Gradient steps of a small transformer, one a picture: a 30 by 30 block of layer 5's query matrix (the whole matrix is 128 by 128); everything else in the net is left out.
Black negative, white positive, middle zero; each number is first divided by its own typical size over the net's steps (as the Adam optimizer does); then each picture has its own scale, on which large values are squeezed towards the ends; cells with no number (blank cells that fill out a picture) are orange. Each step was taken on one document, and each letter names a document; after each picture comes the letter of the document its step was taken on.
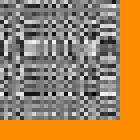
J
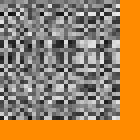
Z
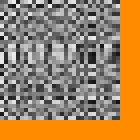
Z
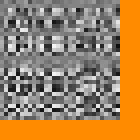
Z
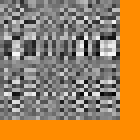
J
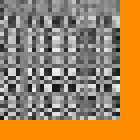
Z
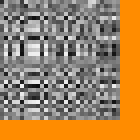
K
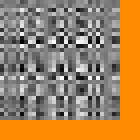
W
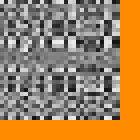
Z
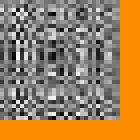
W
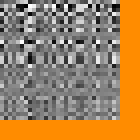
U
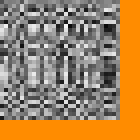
K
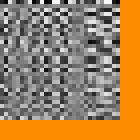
K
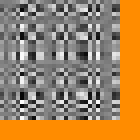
W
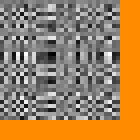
W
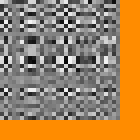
J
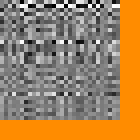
U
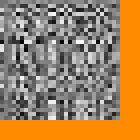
W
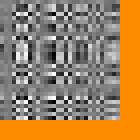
U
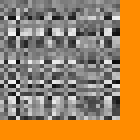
Z
